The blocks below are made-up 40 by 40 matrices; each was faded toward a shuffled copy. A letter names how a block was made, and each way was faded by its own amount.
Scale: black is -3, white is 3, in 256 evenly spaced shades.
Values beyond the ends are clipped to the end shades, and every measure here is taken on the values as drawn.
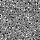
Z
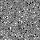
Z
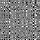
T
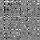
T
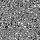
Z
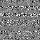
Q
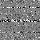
Q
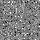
Z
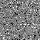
Z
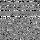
Q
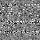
Q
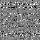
Q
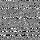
Q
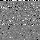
Q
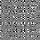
T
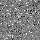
Z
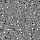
Z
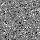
Z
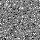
Z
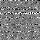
Q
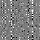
T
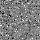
Z
